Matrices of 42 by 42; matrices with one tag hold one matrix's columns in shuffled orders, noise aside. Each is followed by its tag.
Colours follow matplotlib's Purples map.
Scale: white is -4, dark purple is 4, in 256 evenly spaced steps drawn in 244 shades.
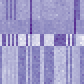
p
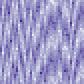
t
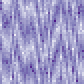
t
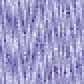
t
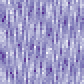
t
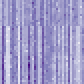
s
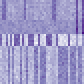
p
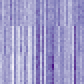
s
